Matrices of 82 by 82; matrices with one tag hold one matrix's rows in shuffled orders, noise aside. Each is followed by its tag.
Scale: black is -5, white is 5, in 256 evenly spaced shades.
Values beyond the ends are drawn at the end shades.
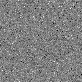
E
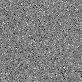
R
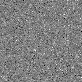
R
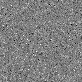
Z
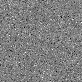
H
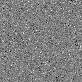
Z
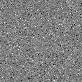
E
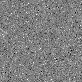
Z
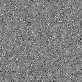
E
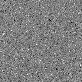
Z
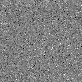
R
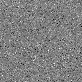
E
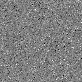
R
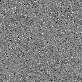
H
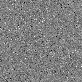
H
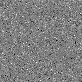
Z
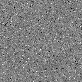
Z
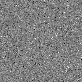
R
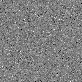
E
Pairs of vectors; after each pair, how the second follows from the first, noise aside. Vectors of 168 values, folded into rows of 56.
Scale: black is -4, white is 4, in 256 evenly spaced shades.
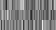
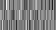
shuffled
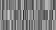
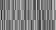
shuffled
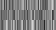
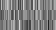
shuffled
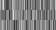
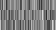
reversed
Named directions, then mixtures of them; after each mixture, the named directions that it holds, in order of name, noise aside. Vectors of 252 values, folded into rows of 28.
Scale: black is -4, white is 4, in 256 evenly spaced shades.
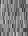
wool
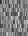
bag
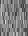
wool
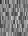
bag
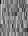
bag, wool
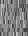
wool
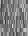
wool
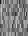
bag, wool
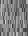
wool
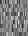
bag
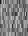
bag, wool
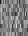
bag, wool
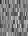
bag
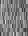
wool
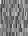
bag, wool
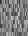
bag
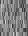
wool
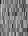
bag, wool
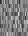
bag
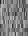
bag, wool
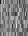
bag, wool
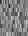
bag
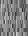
wool
